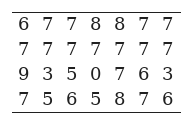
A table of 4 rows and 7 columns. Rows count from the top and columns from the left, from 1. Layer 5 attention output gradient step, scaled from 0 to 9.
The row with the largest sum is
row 1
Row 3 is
9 3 5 0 7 6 3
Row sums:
50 49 33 44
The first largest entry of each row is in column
4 1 1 5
